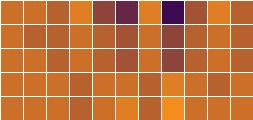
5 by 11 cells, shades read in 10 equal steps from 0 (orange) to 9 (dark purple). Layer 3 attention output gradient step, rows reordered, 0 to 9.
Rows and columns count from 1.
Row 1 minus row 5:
0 0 1 -2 3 6 -2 9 2 -1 1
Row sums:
38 32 31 24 21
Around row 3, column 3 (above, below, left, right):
3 2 2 2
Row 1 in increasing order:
1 1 1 2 2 3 3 4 5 7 9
